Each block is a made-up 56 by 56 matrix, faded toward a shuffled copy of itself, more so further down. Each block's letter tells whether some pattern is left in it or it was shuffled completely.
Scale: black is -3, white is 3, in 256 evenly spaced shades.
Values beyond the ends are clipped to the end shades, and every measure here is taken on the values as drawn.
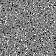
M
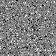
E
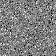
M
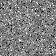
M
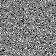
M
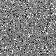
E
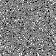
E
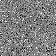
E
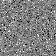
E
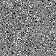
E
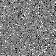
E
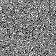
M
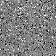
E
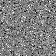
M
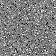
M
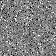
M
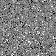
E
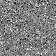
M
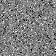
M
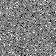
M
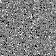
E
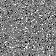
E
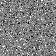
M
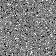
M
